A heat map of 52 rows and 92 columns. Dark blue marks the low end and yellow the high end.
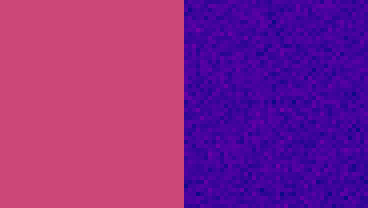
It is made of 1 by 2 panels. Panel 1,1: middling, flat. Panel 1,2: very low, fine-grained, faint in contrast.
